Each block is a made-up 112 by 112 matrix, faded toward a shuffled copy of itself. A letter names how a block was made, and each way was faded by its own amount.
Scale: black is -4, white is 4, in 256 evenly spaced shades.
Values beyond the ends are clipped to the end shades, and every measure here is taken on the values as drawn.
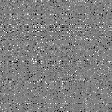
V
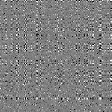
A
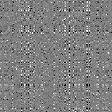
A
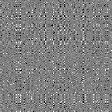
A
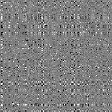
A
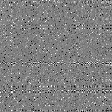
V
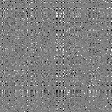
A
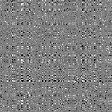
A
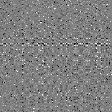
V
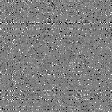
V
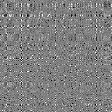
A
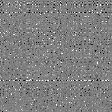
V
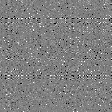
V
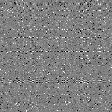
V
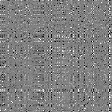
A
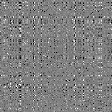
A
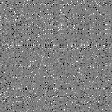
V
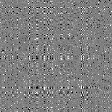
A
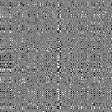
A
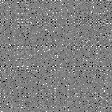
V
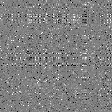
V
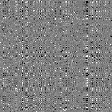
A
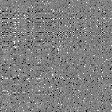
V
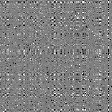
A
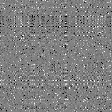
V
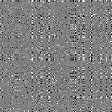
A
